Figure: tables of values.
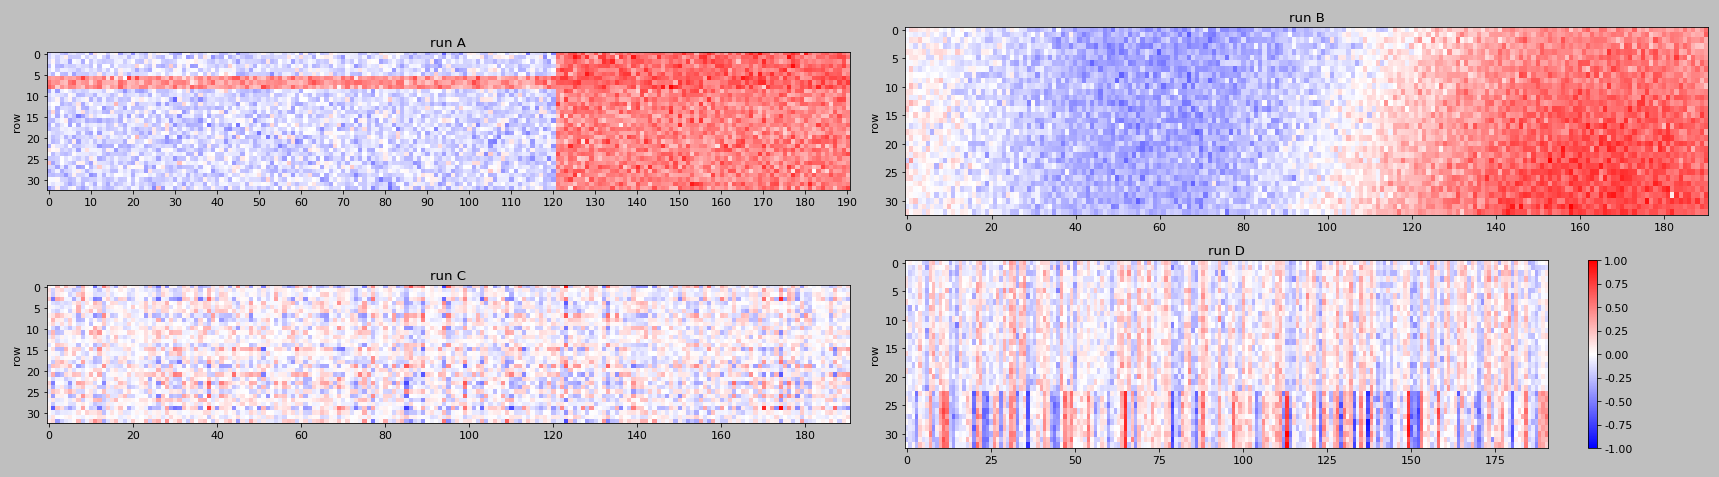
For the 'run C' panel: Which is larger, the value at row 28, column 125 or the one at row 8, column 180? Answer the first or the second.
the second
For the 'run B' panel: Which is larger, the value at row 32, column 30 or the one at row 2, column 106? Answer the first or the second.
the second
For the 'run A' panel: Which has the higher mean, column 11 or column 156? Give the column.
156
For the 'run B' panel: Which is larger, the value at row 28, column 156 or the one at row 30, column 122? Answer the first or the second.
the first
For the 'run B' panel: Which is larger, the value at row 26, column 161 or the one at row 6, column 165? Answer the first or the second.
the first
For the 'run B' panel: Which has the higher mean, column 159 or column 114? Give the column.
159
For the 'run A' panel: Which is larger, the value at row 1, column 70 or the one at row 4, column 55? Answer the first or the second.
the second
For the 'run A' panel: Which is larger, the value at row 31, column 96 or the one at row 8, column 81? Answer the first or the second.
the second
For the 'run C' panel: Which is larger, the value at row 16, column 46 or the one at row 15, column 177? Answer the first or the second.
the second
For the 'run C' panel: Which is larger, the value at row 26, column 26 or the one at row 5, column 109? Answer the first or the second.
the second
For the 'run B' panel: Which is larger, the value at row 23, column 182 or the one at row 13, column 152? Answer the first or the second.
the first
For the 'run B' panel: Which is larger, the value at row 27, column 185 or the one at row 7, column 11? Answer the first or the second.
the first
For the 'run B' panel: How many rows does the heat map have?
33
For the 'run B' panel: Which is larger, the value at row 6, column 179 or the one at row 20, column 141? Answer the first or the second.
the second
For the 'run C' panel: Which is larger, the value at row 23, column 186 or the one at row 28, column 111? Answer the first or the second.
the first
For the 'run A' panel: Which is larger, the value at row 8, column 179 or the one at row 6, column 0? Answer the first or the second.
the first
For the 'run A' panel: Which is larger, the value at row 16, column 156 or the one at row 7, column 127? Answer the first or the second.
the second
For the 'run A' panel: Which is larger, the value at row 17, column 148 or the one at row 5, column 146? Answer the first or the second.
the second
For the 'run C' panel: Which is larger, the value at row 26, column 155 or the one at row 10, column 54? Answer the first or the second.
the second
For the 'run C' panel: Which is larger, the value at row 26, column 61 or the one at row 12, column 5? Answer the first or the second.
the second
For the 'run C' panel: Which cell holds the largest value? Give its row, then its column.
29, 174
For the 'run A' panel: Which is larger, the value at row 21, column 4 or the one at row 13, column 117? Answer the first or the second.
the second
